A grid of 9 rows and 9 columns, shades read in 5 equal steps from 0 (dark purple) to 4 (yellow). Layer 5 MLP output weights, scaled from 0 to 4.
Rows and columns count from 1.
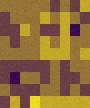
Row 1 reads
2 2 2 2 2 1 2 1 3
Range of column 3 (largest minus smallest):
2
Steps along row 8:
down same same up same down up down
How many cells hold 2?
35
